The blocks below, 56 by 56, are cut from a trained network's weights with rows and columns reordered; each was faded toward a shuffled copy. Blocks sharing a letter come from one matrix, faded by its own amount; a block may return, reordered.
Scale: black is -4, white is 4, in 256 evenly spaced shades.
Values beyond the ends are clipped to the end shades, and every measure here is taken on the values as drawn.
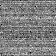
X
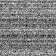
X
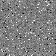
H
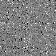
H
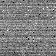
X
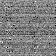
X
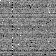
X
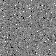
H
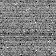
X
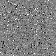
H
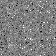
H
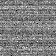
X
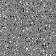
H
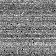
X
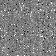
H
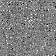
H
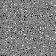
H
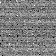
X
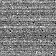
X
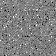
H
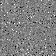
H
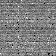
X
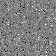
H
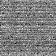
X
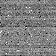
X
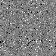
H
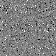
H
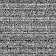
X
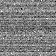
X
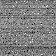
X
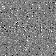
H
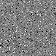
H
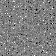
H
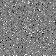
H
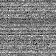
X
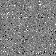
H
